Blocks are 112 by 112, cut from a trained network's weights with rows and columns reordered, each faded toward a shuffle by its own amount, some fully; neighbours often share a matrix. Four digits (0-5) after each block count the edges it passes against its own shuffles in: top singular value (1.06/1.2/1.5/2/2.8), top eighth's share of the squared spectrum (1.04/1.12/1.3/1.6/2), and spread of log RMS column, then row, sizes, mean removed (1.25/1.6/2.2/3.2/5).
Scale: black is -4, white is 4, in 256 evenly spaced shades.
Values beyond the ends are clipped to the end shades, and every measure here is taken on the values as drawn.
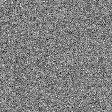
3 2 1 0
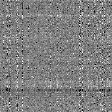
3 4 4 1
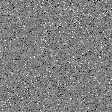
0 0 0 0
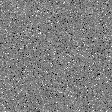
0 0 0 0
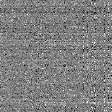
3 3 3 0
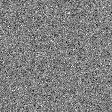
0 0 0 0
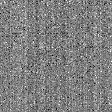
3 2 0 2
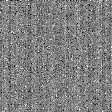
3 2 0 2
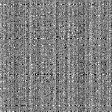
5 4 2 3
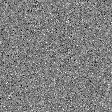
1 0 0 0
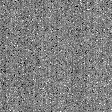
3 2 0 1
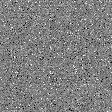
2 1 0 0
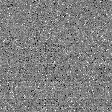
2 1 0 0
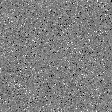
0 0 0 0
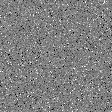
0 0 0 0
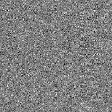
3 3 2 2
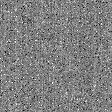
2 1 0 0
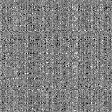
4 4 1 3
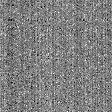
4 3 0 2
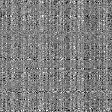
5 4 1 4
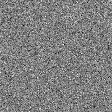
2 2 0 0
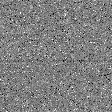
1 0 0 0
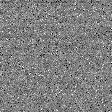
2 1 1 0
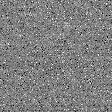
1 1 0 0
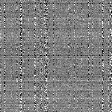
4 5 4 1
